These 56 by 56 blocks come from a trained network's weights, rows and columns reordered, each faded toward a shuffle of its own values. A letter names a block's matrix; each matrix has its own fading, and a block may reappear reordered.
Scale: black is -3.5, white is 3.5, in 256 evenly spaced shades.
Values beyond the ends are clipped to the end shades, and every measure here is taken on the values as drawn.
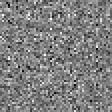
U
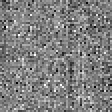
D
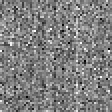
D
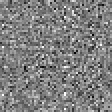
U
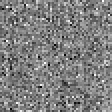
D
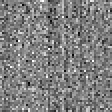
D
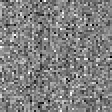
D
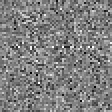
U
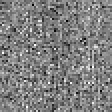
D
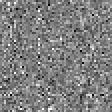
U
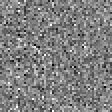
U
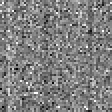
D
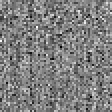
D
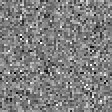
U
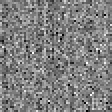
D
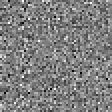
U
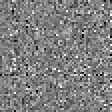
U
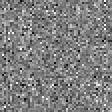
U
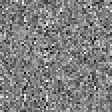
U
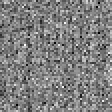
D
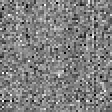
D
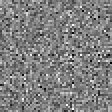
U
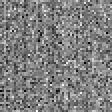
D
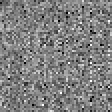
U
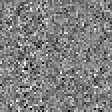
U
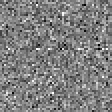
U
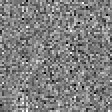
U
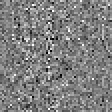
U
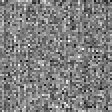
D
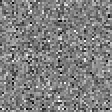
U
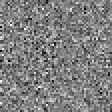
U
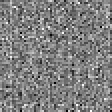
D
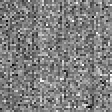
D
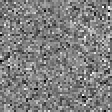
U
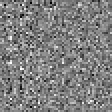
U
